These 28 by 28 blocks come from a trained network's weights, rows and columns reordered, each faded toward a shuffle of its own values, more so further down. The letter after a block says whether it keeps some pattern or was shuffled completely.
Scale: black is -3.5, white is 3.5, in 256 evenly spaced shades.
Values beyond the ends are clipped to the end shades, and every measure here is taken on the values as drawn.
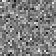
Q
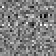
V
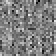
V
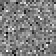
Q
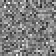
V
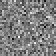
Q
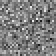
Q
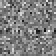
V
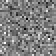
Q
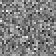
Q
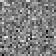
V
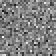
Q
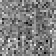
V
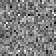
V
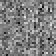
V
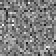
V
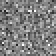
V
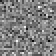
Q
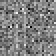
V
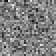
Q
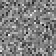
Q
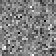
Q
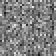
V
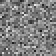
Q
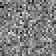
Q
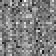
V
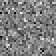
V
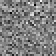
V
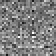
V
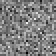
Q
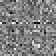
V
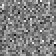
Q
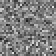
Q
